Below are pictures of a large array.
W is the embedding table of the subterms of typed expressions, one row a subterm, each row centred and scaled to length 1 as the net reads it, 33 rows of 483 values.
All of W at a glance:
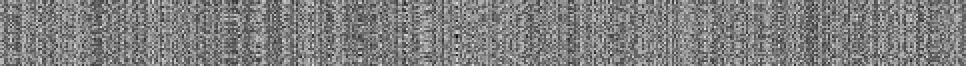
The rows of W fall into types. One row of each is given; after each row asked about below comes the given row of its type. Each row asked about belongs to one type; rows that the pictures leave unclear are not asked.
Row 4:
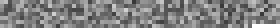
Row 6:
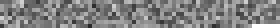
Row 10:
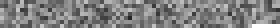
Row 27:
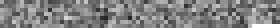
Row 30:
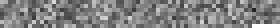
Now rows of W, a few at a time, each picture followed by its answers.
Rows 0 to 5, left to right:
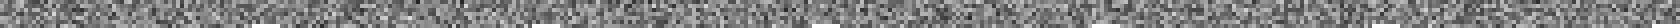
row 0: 6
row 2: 27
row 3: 10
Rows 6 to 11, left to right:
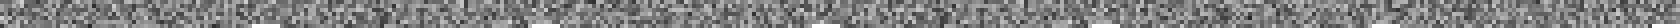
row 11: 30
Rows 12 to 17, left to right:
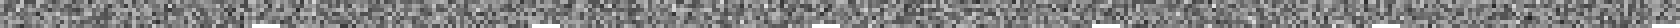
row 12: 4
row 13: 27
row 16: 10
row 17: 4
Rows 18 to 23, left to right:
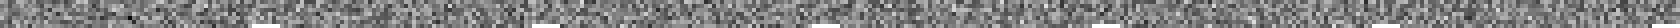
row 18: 27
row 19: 4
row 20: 6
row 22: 10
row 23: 30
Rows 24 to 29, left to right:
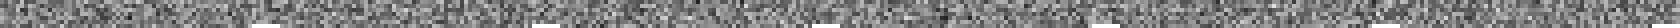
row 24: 10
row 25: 4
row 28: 6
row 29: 30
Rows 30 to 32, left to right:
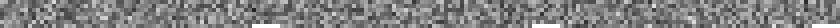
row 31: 4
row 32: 10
